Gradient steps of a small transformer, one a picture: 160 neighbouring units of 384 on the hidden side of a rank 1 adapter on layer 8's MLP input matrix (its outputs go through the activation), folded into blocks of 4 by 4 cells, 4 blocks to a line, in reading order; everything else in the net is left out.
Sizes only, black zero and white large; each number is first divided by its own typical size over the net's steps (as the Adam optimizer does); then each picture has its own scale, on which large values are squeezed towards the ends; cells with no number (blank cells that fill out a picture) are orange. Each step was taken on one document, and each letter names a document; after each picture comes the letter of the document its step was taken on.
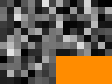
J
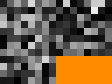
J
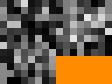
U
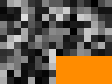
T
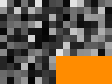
U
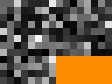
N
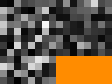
J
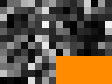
N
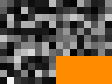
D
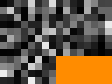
N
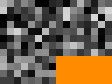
T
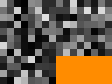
U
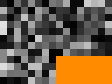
J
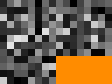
T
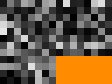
J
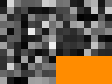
J
